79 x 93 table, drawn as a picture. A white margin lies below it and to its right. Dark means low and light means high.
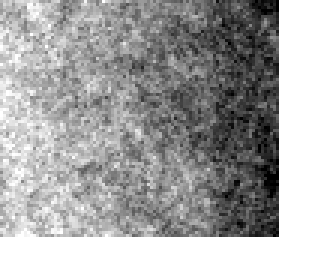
Grain: blotchy. Stripes: none. Slope: up to the left.
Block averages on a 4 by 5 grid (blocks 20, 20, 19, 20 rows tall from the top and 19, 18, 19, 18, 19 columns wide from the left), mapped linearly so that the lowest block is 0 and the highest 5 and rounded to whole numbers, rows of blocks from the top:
5 4 3 1 0 | 5 3 2 1 0 | 5 4 3 2 0 | 5 4 3 2 0
